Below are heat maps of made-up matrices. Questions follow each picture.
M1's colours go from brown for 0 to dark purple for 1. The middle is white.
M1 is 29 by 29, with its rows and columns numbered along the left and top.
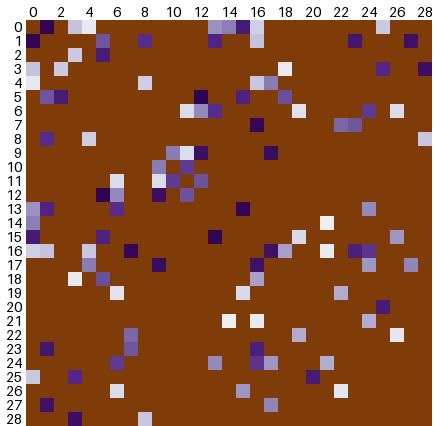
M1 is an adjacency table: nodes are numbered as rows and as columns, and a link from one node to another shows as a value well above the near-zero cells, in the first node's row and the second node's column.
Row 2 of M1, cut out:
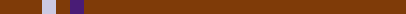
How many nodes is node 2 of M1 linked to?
2
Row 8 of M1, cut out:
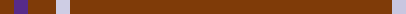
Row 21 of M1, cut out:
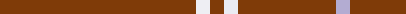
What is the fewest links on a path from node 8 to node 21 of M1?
3
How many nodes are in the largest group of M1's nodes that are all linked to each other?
3
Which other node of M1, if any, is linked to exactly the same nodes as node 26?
node 19
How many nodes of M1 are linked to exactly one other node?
1
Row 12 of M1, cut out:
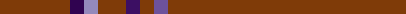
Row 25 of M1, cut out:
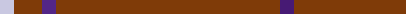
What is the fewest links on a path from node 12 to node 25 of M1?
4
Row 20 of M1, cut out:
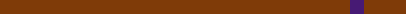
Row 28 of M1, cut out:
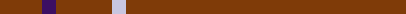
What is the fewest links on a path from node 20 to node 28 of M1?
3
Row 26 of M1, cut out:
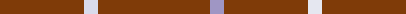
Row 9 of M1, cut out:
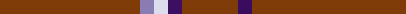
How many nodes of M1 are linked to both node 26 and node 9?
0
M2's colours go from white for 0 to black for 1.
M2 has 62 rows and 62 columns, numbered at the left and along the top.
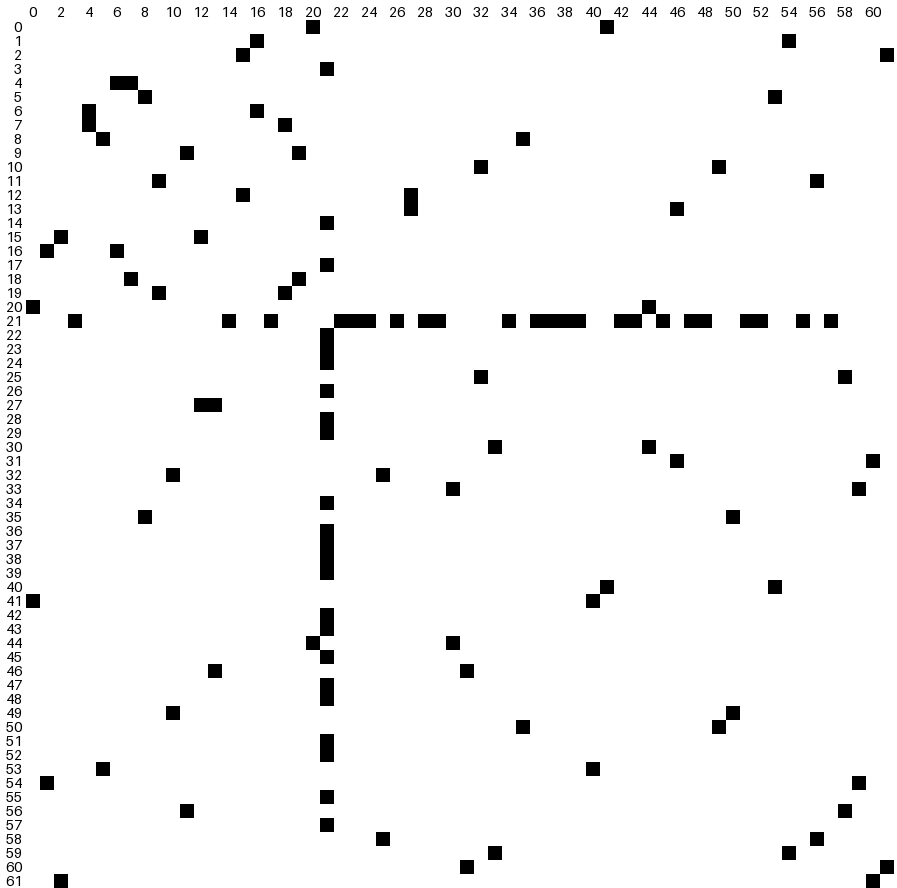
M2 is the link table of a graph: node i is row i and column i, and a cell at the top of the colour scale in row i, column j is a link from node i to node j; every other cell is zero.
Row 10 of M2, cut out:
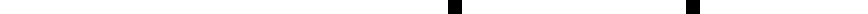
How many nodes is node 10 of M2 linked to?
2
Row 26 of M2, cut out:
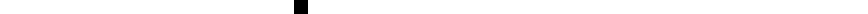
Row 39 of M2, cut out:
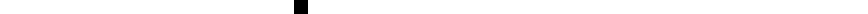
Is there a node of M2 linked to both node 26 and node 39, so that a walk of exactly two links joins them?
yes
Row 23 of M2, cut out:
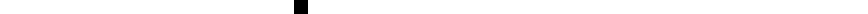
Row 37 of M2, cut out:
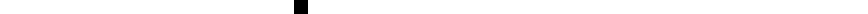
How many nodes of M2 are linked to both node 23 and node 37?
1
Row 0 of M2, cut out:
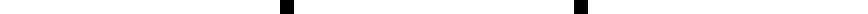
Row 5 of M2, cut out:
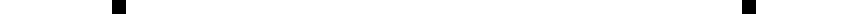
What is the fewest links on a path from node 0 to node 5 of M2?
4
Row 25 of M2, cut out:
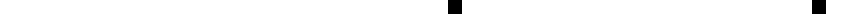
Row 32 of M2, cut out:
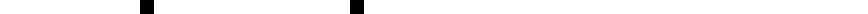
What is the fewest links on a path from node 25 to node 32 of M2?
1
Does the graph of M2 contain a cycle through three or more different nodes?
yes
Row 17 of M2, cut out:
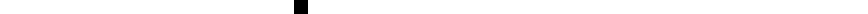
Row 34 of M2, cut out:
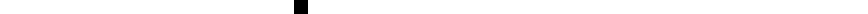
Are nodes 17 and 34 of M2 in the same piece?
yes
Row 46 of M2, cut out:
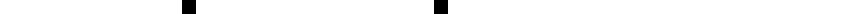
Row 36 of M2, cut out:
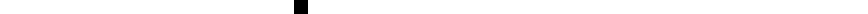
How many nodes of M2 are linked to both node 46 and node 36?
0
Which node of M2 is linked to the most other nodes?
node 21
